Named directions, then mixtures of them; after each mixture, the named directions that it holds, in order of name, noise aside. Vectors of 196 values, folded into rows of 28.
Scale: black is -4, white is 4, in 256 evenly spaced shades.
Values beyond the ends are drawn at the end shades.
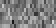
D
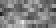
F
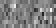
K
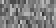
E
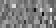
K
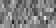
D, K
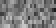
D, F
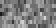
D, E, F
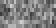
D, F, K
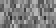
D, K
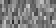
D, E, K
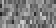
D, E, F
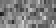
D, F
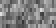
D, F, K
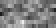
F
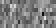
E, K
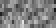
D, F, K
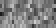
D, F, K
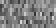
E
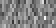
D, E, K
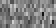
D, E, K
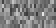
D, E
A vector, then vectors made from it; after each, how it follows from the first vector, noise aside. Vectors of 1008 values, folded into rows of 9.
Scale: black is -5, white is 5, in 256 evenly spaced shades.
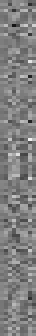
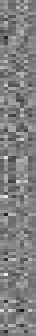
reversed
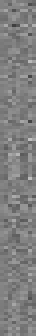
shrunk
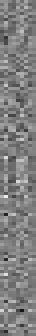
reversed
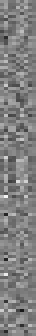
reversed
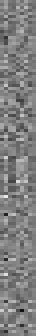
reversed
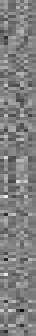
reversed
